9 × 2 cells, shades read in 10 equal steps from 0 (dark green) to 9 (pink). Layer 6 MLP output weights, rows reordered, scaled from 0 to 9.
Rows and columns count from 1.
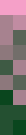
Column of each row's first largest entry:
1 2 1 1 2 1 2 1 1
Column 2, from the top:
9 7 3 4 6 3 6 1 0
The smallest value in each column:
0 0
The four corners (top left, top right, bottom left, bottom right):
9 9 1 0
